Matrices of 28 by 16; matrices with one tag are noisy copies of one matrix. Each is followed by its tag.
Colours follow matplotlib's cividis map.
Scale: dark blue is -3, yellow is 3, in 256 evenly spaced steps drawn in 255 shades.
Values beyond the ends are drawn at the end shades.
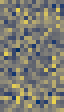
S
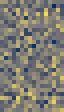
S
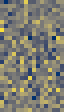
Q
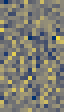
Q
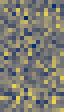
S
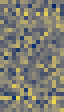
S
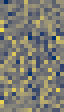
Q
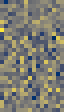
Q
